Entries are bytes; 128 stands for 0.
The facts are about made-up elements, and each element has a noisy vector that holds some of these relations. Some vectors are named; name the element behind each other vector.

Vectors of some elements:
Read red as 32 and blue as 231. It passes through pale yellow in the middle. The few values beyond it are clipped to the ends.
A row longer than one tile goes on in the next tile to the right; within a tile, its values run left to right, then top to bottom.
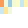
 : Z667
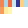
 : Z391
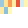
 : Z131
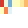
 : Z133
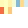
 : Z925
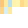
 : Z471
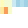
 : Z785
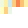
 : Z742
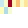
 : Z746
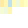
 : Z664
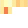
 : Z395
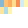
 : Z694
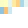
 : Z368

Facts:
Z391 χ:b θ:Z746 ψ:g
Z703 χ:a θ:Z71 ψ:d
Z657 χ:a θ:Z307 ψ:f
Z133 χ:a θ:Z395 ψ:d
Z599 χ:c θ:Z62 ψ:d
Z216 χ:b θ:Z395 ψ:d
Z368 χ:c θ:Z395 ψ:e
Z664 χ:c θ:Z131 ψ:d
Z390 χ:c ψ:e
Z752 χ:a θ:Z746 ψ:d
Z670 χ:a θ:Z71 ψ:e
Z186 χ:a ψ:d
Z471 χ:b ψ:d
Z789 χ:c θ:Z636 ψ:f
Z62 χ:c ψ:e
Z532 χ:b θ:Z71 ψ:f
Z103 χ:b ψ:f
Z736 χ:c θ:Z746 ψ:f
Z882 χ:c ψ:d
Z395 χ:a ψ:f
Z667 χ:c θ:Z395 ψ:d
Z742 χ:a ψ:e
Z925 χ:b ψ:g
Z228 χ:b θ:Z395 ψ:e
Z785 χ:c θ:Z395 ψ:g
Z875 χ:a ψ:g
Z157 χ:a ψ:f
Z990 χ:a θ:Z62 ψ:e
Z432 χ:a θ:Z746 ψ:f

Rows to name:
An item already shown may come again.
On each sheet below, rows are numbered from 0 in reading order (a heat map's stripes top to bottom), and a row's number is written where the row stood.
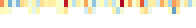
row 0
Z703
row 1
Z882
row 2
Z736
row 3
Z667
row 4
Z746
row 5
Z752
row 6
Z71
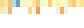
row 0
Z532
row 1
Z103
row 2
Z990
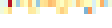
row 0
Z736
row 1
Z186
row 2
Z657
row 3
Z368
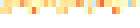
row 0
Z157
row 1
Z395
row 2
Z157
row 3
Z742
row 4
Z875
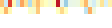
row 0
Z432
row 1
Z789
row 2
Z216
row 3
Z228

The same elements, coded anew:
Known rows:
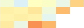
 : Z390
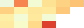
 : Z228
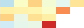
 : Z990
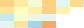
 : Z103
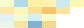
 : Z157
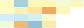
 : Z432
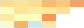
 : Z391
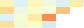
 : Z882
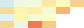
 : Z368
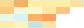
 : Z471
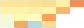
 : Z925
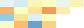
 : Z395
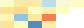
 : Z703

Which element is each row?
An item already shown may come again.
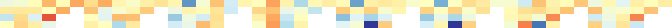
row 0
Z785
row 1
Z471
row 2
Z789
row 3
Z71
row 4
Z657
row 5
Z657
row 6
Z875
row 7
Z667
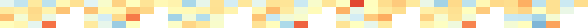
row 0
Z742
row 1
Z133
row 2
Z736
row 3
Z670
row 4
Z216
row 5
Z742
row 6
Z532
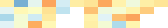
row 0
Z789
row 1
Z471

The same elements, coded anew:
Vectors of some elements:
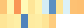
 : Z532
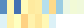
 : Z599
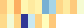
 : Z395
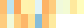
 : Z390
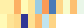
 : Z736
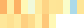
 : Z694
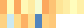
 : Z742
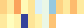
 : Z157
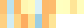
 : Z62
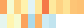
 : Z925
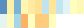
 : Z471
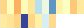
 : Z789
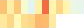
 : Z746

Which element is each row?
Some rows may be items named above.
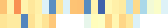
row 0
Z532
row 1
Z882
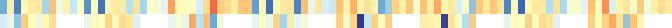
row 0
Z703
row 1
Z882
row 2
Z875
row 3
Z133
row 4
Z395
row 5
Z657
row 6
Z882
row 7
Z228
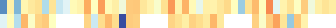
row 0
Z471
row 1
Z670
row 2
Z71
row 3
Z228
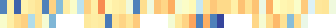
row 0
Z667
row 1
Z103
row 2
Z785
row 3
Z368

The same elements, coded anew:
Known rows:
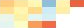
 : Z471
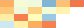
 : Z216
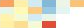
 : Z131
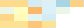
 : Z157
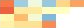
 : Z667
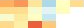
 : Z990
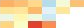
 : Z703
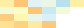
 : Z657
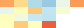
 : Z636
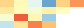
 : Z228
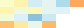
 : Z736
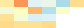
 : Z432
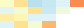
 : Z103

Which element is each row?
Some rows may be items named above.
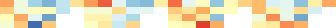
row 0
Z785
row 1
Z875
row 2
Z133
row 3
Z368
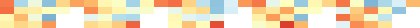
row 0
Z667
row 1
Z882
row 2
Z71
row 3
Z133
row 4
Z395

